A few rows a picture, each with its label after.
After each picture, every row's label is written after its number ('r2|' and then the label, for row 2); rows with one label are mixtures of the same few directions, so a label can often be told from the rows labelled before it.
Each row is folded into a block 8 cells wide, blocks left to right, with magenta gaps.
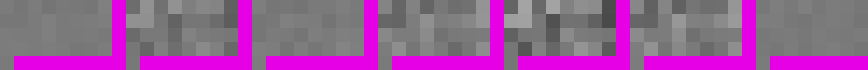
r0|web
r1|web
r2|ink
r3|web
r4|web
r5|web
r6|web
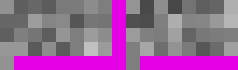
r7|ink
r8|web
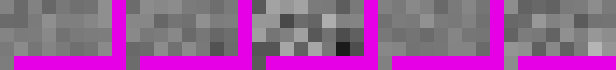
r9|web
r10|ink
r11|ink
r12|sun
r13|ink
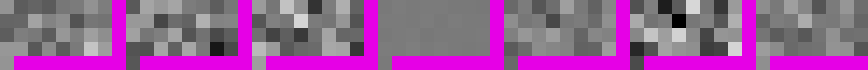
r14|ink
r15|ink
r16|sun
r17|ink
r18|sun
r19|sun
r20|sun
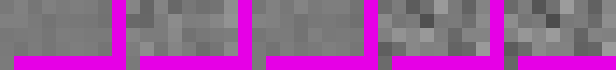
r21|web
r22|web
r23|web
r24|sun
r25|sun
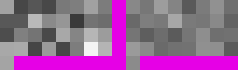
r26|ink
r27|sun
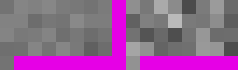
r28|ink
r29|sun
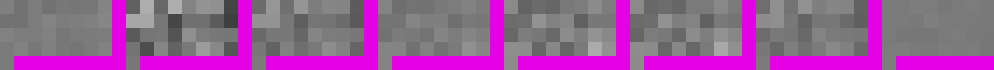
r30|web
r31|web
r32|web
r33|ink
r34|ink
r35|ink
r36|web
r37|sun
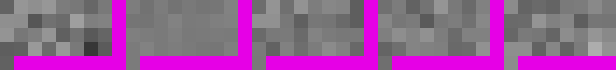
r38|ink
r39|web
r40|web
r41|sun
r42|ink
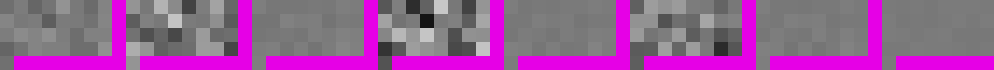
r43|sun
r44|sun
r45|ink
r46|sun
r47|ink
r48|ink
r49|ink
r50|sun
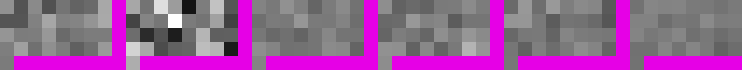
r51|web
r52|sun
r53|sun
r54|ink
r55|web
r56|ink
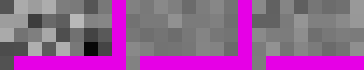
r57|ink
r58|sun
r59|web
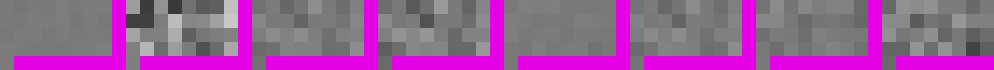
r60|ink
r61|web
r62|sun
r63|sun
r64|ink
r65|sun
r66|web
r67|ink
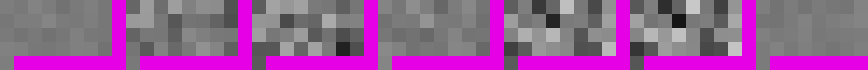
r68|sun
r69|web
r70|ink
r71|sun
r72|sun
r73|sun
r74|web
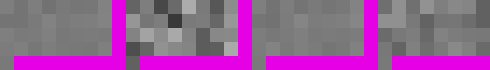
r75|web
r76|sun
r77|web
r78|web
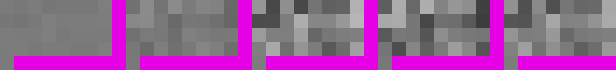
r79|web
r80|web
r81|web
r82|web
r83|web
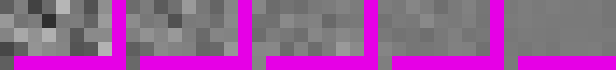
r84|sun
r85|sun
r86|ink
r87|sun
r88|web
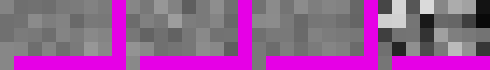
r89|ink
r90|sun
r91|web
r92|web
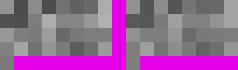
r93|web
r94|web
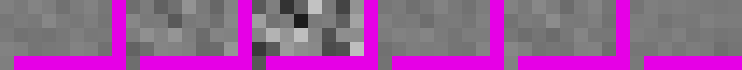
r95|sun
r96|sun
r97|sun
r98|sun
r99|sun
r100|ink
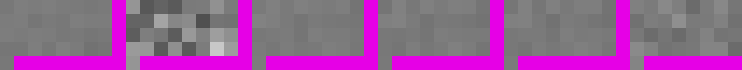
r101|ink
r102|ink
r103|web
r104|web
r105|web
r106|sun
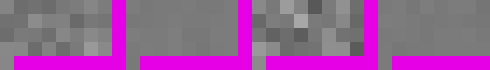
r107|ink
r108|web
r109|sun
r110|web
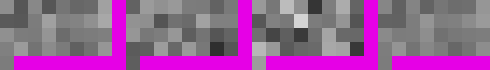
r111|web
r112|ink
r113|sun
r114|web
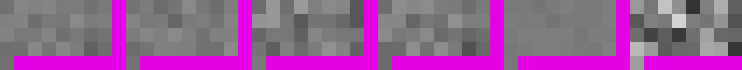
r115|ink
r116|sun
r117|web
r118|ink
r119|sun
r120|sun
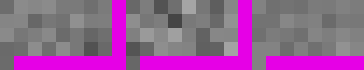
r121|ink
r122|sun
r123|ink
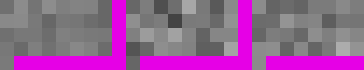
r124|web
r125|sun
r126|ink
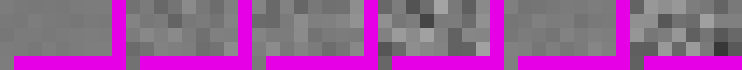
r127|ink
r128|sun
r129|web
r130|sun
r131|ink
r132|ink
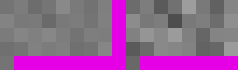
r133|sun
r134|sun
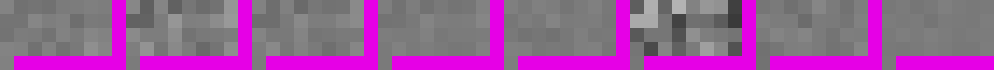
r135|ink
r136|web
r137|web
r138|web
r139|sun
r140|web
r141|sun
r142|sun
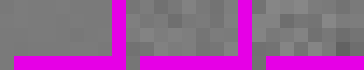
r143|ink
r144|sun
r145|ink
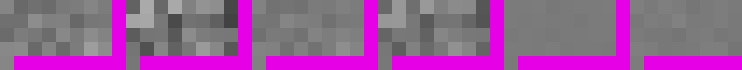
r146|ink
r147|web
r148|ink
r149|web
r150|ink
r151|sun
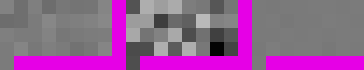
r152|web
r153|ink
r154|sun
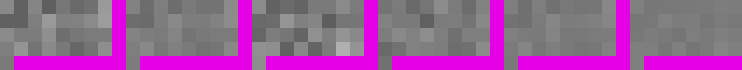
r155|web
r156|web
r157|ink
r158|sun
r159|web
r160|ink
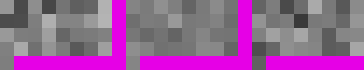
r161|web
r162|sun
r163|sun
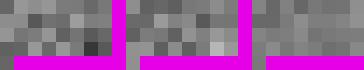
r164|ink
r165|ink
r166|web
